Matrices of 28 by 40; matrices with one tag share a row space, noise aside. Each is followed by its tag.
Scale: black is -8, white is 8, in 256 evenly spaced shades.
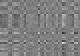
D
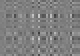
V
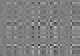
V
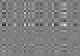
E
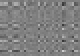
D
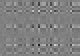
V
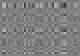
E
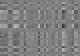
D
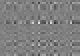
V
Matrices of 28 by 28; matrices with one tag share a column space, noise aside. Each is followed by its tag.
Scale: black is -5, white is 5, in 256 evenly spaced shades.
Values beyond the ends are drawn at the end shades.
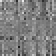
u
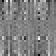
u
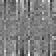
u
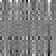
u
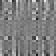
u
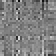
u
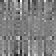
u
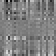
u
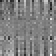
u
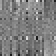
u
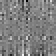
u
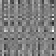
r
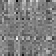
u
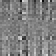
u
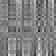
r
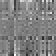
u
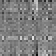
u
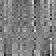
r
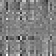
u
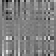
u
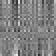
r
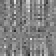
r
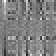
u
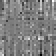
u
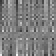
r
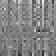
r
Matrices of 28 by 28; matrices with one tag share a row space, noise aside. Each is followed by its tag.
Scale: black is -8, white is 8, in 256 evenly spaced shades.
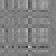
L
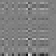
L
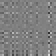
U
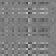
L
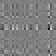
U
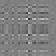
L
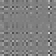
U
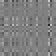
U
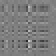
L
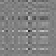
L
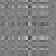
L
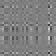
U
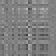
L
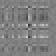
L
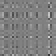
U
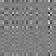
U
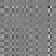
U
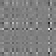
U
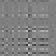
L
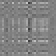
L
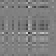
L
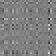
U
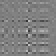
L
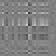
L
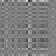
L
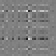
L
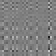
U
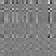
U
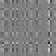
U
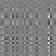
U
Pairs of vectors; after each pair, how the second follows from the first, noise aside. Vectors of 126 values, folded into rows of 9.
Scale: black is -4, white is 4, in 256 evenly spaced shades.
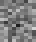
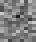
reversed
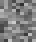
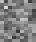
reversed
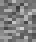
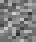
reversed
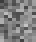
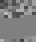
partly zeroed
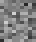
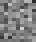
reversed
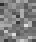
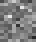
reversed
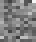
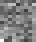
reversed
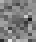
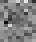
reversed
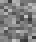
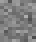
shrunk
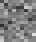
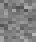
shrunk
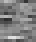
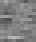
shrunk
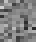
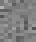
shrunk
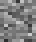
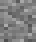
shrunk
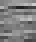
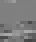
partly zeroed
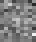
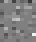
partly zeroed
